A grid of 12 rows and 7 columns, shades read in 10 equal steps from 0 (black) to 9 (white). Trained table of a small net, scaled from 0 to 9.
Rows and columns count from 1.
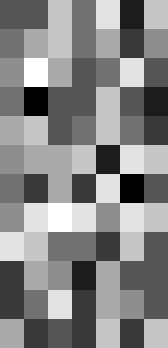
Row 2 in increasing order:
2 4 4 5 6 6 7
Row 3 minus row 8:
0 1 -3 -5 -1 0 -4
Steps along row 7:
down up down up down up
